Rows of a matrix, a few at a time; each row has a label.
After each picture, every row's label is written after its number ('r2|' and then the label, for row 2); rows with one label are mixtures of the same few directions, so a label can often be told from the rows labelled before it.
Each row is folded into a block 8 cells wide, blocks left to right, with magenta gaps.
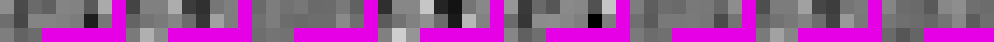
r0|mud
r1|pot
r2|mud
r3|pot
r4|mud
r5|mud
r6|pot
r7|pot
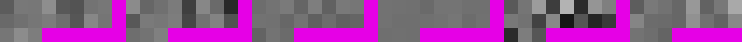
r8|pot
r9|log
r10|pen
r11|pot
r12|pen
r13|log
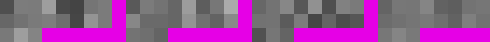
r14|pot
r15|log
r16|pen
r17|pot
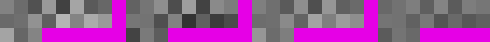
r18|pen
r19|pen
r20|pen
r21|pen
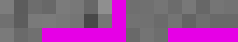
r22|mud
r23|pen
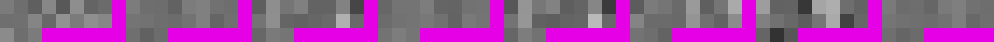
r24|pen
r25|pot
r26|mud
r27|pot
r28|mud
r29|log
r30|pot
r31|pot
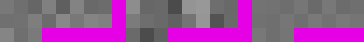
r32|pen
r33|pot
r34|pen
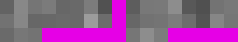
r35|mud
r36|pot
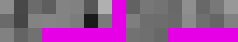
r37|mud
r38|log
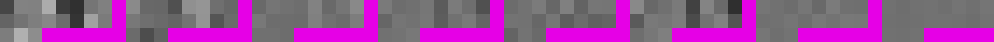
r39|pot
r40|pot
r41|log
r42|log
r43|pen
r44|log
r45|pen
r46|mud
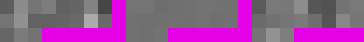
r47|mud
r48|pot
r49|pot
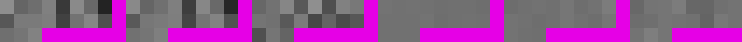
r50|log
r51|log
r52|pen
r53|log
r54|log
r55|pot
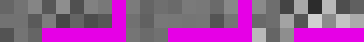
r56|pen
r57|mud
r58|pen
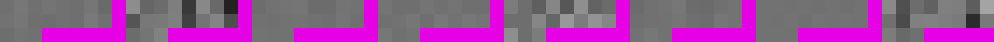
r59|mud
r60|log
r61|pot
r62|pen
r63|pen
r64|pot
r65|pen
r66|mud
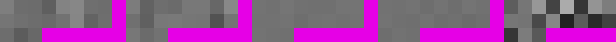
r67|pot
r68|mud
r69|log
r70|pen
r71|pen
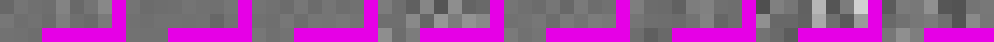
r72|log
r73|mud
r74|pen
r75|pen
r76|pen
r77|pot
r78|log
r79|pot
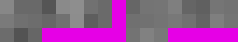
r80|pot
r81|pot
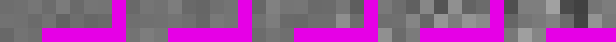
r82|pen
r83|pot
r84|mud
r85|pen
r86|pot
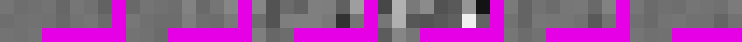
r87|log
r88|log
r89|mud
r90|mud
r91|mud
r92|mud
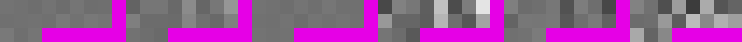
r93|pen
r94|log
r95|pen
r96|log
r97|log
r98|pen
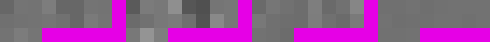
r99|pot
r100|pot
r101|log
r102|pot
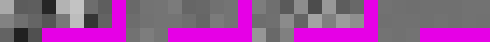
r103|pot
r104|pot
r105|pen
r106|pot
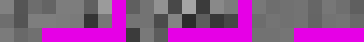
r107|mud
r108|pen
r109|log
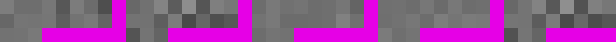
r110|log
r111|pen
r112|mud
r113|pen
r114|pen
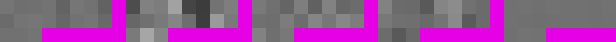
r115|log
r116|pot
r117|pen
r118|pot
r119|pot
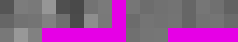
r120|pot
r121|log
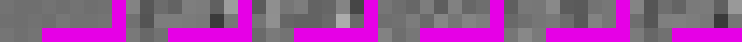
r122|pen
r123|mud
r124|mud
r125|pen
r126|pot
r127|mud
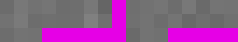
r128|mud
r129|pen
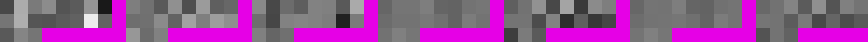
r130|mud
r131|pen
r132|mud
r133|pot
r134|pen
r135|pot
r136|pen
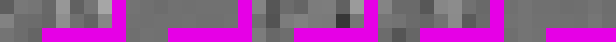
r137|log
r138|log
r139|mud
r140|pot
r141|mud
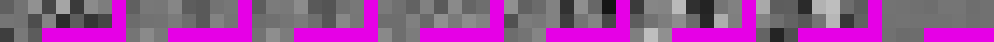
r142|pen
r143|pot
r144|pot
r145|pen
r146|log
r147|pot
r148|pot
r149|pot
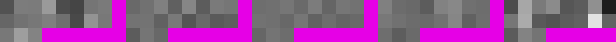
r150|pot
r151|pen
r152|pen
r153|pot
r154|mud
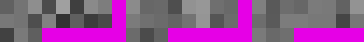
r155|pen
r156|pot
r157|mud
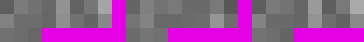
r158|log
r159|mud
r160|log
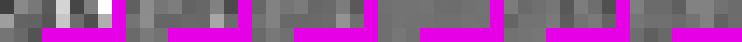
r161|log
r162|mud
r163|mud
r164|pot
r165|log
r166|pot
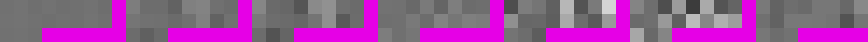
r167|mud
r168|pot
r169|pot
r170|pen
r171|log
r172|pen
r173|mud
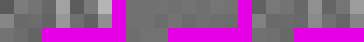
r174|log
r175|pen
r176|log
